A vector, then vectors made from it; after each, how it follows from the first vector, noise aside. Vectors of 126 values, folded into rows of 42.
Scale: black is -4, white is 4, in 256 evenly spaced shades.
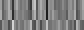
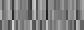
copied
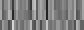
copied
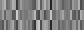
wrapped around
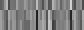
reversed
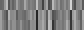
reversed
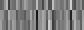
reversed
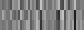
wrapped around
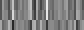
negated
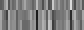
reversed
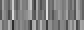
negated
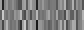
wrapped around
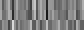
copied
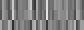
negated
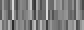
negated
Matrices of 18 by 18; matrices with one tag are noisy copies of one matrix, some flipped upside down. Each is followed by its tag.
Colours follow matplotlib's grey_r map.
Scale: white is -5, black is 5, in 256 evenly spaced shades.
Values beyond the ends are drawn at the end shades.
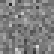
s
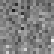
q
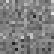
q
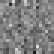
s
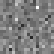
s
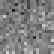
q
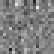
s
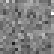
q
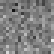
q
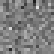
s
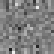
s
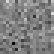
q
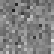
q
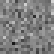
q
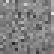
q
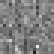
s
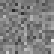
q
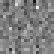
s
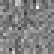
s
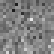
q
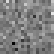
q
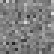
q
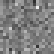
s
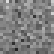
q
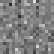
s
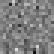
s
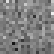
q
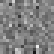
s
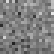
q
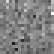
q
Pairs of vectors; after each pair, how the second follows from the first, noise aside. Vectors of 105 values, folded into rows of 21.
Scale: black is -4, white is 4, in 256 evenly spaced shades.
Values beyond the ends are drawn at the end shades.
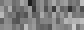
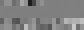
partly zeroed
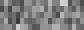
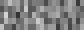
shuffled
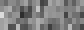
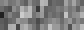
negated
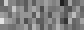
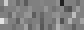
partly zeroed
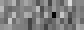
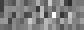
negated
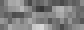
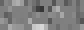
partly zeroed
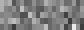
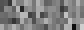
negated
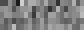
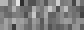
negated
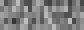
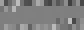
partly zeroed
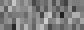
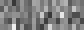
negated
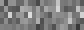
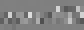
partly zeroed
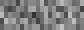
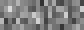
negated
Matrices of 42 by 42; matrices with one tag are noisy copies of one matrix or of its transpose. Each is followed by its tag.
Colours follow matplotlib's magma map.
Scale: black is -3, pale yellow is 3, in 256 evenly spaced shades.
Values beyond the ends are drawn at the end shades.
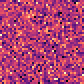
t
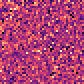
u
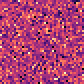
t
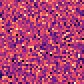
t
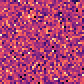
t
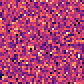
t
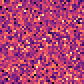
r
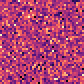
t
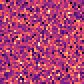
r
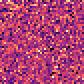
u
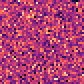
t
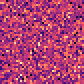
r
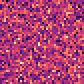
r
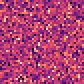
r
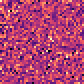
u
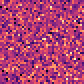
r
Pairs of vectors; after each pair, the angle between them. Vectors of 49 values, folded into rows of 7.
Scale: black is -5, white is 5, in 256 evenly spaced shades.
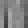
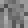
partly opposed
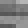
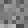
partly opposed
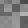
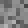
orthogonal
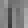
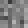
partly aligned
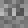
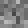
partly opposed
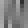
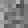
partly aligned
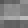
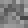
partly opposed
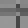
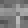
nearly opposite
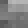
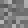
orthogonal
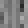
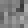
nearly parallel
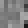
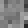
nearly parallel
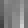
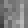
nearly parallel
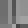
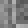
nearly opposite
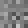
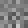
nearly parallel
